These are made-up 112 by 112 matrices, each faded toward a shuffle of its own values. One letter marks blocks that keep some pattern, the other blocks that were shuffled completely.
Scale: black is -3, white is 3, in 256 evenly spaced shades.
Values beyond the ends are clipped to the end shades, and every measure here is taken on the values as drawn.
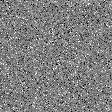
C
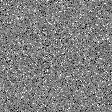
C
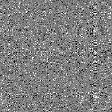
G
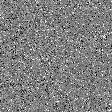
C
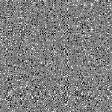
G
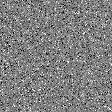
C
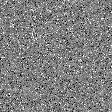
C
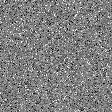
C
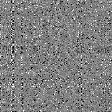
G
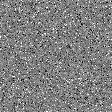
C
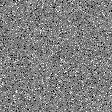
C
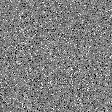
C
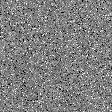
C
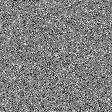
C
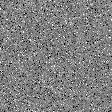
C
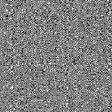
G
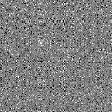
G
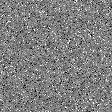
C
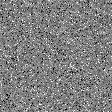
C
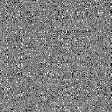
G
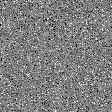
C
